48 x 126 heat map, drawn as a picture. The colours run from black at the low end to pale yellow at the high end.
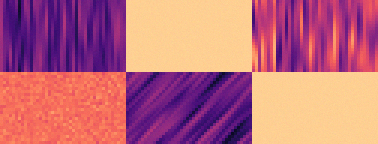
It is made of 2 by 3 panels. Panel 1,1: low, streaked downward. Panel 1,2: very high, flat. Panel 1,3: middling, streaked downward, strong in contrast. Panel 2,1: high, fine-grained, faint in contrast. Panel 2,2: low, slanting up to the right. Panel 2,3: very high, flat.
